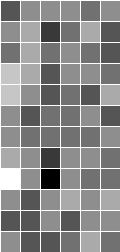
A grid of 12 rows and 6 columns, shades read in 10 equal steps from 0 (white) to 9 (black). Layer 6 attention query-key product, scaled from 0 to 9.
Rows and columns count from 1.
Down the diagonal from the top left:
6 3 5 4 6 6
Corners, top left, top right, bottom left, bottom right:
6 4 4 5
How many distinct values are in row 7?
2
